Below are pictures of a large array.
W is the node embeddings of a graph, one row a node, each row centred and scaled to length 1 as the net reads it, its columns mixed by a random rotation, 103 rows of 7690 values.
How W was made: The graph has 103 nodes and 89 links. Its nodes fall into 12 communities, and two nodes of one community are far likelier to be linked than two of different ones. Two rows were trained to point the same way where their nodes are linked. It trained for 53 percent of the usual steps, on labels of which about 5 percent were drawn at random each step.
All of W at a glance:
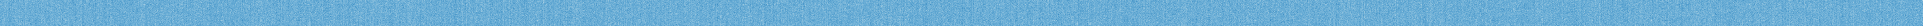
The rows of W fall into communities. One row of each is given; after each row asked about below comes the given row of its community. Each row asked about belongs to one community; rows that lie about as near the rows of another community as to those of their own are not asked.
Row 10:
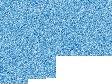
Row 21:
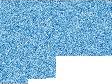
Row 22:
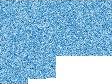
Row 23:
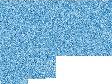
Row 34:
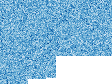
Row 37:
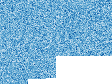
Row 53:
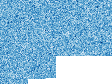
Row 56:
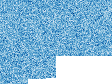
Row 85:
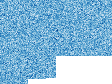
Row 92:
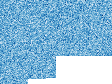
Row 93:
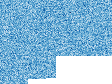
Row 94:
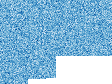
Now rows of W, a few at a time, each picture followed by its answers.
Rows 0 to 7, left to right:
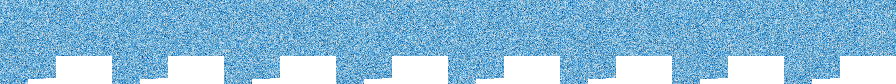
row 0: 56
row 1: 92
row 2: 37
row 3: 34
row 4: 93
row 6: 56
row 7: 85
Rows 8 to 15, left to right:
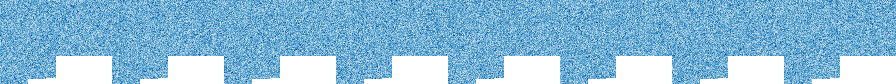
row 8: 34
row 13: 94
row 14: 56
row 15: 34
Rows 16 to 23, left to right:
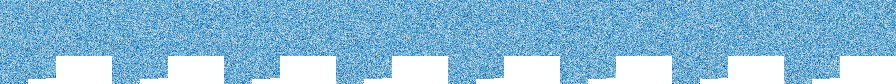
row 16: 37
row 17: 23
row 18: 23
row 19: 23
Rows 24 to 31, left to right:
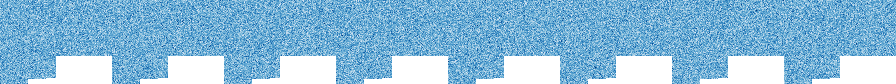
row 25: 37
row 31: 94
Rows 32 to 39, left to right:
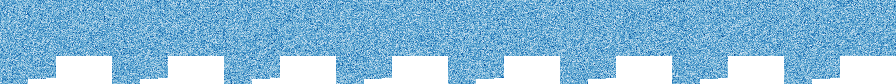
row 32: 21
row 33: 34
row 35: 93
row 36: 10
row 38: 34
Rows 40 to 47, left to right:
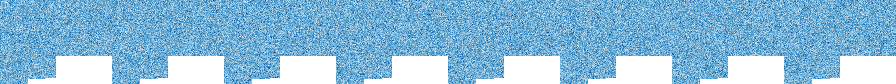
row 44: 10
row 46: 53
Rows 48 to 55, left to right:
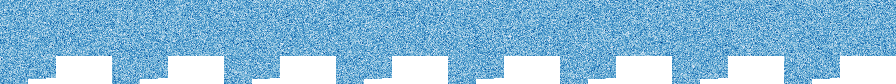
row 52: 56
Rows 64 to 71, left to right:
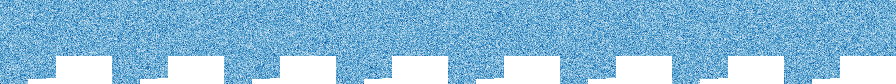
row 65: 21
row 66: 53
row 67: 37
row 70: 23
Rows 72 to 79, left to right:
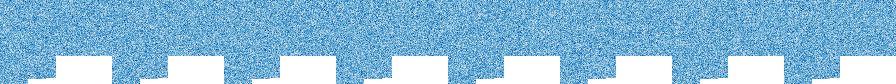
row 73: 22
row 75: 10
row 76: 85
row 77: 34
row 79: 93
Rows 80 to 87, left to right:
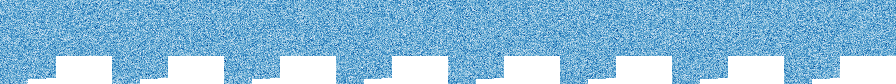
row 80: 23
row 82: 93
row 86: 93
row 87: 21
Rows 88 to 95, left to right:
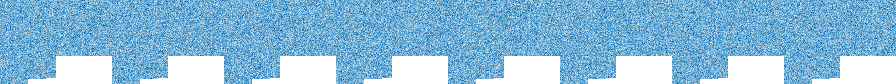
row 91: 21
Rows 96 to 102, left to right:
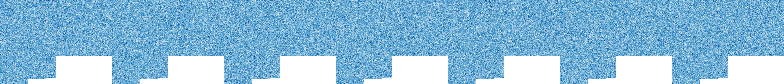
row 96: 92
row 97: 92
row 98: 92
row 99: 21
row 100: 10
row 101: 93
